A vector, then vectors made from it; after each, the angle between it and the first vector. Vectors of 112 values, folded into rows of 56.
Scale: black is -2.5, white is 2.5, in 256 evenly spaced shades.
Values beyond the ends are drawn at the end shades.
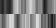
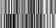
partly opposed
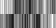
nearly opposite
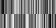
partly aligned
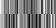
partly opposed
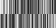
partly opposed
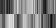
nearly parallel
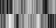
nearly parallel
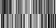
partly aligned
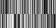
partly aligned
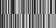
orthogonal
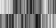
nearly opposite
